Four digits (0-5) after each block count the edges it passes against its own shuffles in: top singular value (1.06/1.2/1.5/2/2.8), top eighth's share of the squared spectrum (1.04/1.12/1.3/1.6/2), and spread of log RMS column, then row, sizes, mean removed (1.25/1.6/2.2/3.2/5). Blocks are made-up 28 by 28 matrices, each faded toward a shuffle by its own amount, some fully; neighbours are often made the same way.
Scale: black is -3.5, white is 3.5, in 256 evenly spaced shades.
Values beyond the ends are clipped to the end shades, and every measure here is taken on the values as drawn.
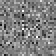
3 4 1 2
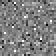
0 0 0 0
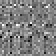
3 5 1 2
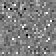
0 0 0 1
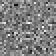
2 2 0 1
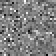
0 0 0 0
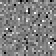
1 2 0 0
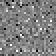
2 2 0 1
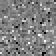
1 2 0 0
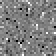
0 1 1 0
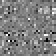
3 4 1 2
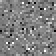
1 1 0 0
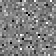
1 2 0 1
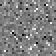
0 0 0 0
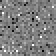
0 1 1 0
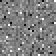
0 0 0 0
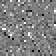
2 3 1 1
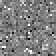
0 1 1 0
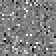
1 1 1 0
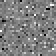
0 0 0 0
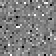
0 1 0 0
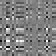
4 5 4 3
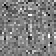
3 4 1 2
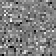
3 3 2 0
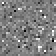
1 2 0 1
